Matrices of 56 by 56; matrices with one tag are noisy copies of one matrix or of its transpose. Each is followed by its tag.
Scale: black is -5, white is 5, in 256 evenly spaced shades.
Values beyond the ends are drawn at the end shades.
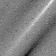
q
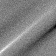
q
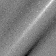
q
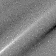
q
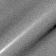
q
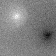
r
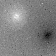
r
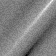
q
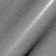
q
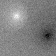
r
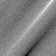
q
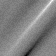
q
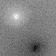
r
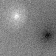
r
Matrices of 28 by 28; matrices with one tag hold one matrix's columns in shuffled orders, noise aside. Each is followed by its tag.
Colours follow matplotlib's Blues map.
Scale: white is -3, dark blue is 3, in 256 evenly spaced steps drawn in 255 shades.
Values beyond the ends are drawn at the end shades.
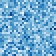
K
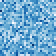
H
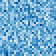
H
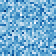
H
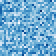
H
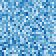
K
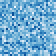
K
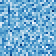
H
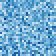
K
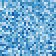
K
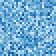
K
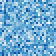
H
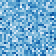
K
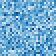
K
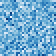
K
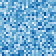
K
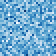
H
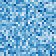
H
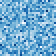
H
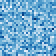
K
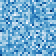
H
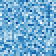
H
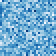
H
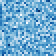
H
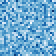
H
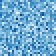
K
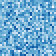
K
